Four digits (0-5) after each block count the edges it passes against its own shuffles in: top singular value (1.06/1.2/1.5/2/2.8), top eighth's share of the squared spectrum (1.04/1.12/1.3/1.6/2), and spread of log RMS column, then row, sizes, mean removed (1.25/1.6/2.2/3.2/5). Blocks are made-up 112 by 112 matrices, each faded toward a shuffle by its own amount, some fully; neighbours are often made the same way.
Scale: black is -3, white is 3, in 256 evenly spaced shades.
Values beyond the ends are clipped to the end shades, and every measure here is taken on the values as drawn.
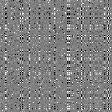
5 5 4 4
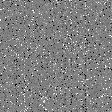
3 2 1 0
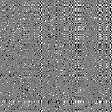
5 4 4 3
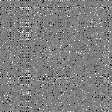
5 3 2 2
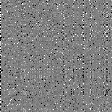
5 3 2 1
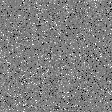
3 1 0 0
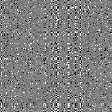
5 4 3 3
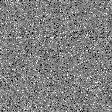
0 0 0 1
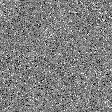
0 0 0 0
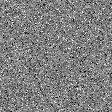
0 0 0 0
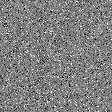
2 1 0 0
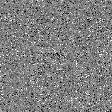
3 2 0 1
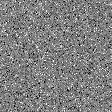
1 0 0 0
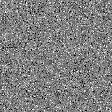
3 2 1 1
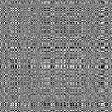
5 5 4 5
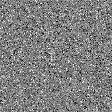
3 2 0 0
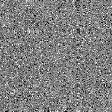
4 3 1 1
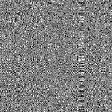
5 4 3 3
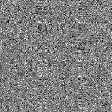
4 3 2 1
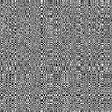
5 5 4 4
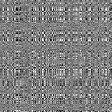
5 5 4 4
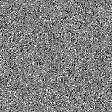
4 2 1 1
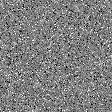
2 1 0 0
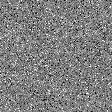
1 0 0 0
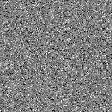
4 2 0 1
